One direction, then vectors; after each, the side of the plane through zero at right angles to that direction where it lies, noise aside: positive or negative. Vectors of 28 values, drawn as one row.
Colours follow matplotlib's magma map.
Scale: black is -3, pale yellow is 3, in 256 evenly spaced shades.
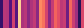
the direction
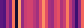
positive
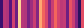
positive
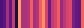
positive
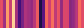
negative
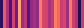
positive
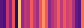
positive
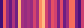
positive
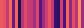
negative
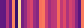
positive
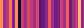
negative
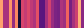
negative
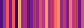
positive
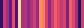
positive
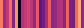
negative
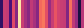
positive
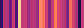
positive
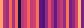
negative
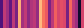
positive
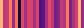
negative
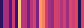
positive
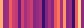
negative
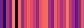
positive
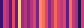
positive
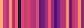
negative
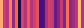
negative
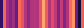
positive
